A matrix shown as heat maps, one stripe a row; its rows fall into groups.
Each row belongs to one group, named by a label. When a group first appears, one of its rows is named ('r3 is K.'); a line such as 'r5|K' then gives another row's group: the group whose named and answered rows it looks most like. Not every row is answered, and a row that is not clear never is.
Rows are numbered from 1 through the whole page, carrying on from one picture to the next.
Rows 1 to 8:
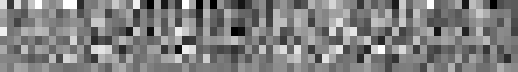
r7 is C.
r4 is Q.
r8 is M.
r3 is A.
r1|Q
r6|A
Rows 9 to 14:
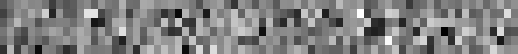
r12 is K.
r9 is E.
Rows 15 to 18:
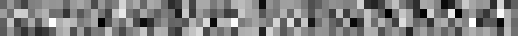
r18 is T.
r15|K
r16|M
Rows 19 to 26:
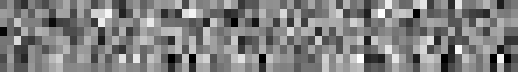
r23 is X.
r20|A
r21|E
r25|K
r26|K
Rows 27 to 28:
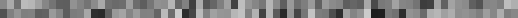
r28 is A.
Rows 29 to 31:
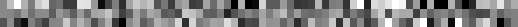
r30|A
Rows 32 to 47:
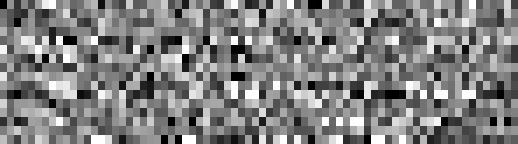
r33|T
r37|Q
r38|C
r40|Q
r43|E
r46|X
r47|A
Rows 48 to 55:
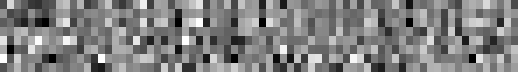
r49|T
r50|T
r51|M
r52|Q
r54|E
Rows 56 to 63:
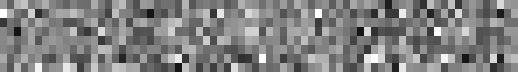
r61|A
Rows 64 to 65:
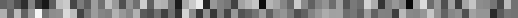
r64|T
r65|Q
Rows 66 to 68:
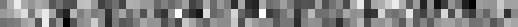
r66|X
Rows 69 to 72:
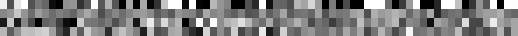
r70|X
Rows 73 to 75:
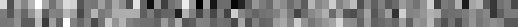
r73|Q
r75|C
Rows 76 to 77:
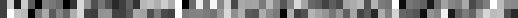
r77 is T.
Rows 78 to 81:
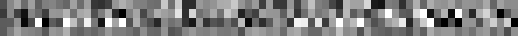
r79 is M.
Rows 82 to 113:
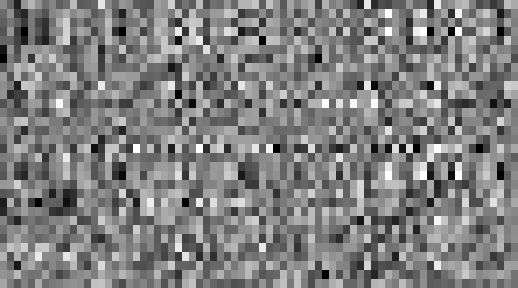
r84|T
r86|T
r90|Q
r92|T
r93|K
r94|T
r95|M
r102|X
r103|E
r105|E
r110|Q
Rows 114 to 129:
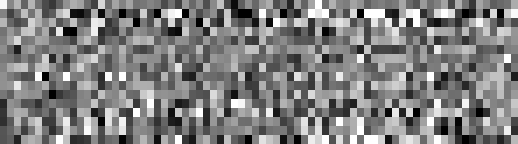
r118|X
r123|X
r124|E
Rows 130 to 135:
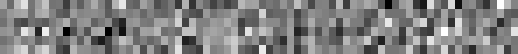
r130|M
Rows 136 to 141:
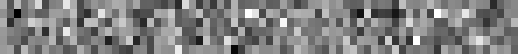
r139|C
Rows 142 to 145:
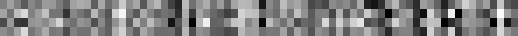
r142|K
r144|K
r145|M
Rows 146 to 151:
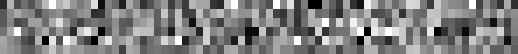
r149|X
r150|C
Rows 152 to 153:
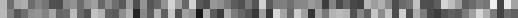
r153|A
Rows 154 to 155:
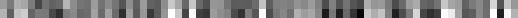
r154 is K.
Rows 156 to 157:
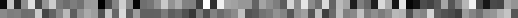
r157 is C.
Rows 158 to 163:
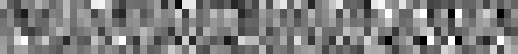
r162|M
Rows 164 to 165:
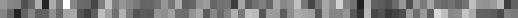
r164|C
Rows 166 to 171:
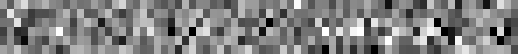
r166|M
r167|T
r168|X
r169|K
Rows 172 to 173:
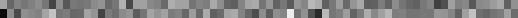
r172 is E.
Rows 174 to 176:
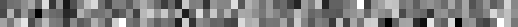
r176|M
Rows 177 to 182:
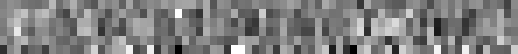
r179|X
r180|X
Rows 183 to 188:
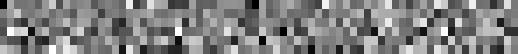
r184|X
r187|T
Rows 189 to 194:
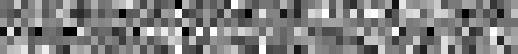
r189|Q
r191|Q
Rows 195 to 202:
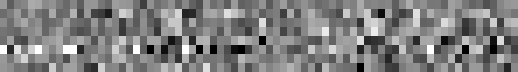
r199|K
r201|M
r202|C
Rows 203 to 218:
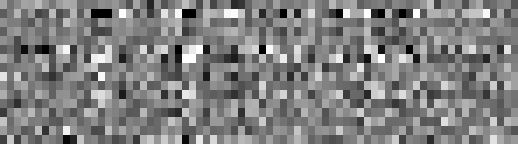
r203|Q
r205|C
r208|T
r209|A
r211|E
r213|A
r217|C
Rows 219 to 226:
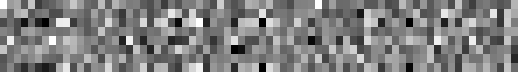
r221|T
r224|Q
